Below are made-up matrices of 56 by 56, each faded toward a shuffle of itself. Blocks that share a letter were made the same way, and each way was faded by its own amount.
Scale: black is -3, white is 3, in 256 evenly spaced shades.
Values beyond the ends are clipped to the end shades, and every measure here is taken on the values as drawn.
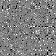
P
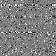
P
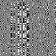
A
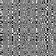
A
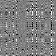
A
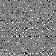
P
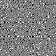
P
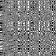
A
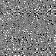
P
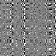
A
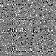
P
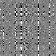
A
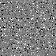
P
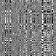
A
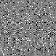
P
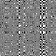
A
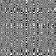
A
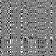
A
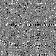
P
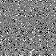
P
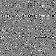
P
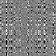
A
